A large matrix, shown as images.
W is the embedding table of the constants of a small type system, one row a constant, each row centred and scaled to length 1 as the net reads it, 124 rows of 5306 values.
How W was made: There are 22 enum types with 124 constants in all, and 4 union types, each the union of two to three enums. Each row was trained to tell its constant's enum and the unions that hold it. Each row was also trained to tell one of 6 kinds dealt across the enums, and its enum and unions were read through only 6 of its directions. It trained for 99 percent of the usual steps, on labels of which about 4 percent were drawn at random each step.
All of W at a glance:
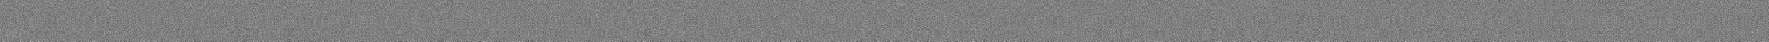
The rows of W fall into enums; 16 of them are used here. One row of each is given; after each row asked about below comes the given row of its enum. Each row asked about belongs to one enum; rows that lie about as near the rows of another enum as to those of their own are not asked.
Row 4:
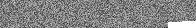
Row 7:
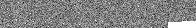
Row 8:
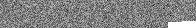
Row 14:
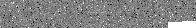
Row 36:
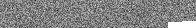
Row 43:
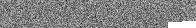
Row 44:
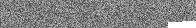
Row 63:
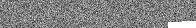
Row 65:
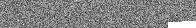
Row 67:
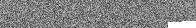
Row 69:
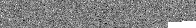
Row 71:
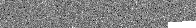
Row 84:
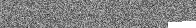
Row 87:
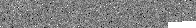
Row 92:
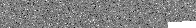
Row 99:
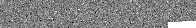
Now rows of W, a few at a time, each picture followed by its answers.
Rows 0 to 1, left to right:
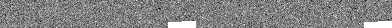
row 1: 63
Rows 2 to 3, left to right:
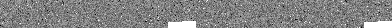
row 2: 43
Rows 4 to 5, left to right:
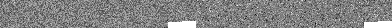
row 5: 7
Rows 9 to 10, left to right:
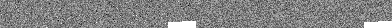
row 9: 14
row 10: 36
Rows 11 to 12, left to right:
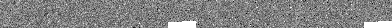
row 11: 43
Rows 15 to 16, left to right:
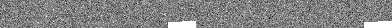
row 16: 63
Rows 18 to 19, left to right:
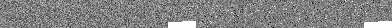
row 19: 87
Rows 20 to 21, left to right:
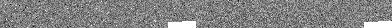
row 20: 67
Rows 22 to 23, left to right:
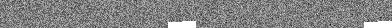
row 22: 65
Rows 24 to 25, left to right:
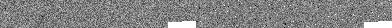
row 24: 44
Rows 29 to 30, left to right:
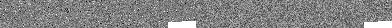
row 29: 8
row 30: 7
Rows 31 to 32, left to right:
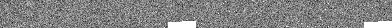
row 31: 4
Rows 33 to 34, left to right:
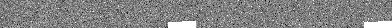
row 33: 4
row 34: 8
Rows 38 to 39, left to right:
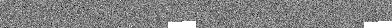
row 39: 65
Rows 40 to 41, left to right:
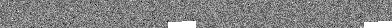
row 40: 63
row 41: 87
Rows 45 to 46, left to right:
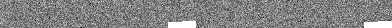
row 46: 4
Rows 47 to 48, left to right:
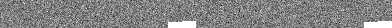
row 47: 65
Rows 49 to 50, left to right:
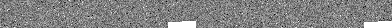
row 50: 63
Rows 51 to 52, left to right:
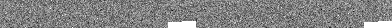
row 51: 92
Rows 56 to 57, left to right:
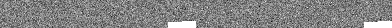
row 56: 92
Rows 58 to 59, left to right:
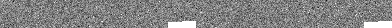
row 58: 67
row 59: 44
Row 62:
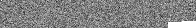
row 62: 63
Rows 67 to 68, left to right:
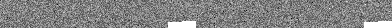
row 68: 67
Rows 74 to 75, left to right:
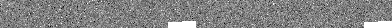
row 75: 8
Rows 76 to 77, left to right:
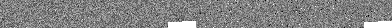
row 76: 67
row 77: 8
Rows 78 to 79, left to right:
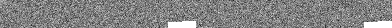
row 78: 67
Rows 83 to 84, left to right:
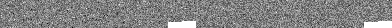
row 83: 4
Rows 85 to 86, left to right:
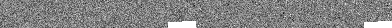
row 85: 67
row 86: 7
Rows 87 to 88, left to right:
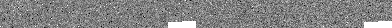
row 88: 44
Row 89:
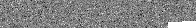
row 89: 87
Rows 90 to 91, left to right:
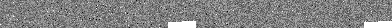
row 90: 63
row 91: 87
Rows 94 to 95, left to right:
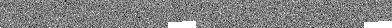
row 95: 36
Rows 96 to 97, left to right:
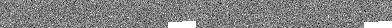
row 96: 43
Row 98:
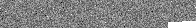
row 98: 36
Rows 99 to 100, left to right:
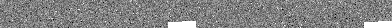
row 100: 43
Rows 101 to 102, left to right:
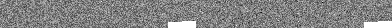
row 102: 92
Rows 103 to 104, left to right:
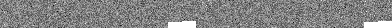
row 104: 69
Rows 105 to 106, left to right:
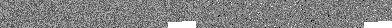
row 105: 44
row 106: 87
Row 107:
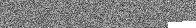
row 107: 44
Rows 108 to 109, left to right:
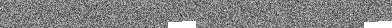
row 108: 43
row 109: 43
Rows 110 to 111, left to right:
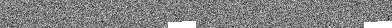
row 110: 92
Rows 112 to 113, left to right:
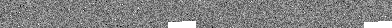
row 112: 8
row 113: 92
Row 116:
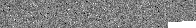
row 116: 4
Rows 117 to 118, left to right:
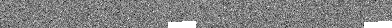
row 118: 87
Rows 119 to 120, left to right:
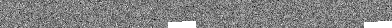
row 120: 4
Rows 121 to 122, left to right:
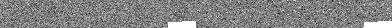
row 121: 44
